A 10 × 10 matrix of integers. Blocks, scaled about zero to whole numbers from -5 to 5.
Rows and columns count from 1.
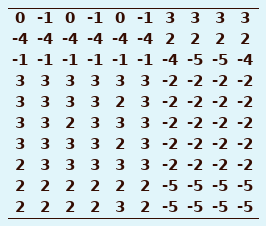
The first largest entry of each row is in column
7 7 1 1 1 1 1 2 1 5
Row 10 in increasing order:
-5 -5 -5 -5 2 2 2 2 2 3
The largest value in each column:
3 3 3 3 3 3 3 3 3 3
